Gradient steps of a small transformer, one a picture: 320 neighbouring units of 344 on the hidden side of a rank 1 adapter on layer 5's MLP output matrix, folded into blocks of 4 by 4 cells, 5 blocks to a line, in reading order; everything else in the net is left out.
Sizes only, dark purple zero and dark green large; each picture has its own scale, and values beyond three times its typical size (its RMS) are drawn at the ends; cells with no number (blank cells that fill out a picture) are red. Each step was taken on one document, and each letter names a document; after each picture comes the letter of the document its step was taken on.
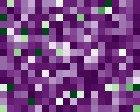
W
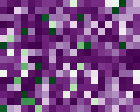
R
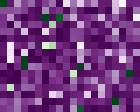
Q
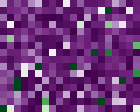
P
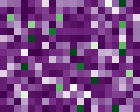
R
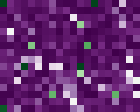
Q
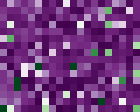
P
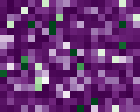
R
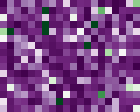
W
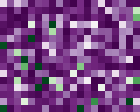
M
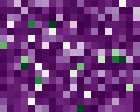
M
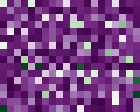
Q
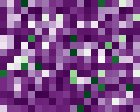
M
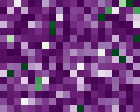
M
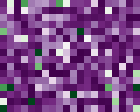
W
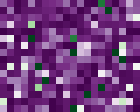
M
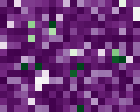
M
